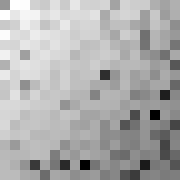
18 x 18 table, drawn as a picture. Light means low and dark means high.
Overall the values sit about 30% of the way up the scale. The field climbs toward the bottom right. The top left is the ninth with the lowest average. Most values sit low, with a long tail of high ones.
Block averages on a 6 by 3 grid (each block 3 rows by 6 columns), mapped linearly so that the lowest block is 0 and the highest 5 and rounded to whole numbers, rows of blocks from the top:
012 | 013 | 123 | 124 | 135 | 345
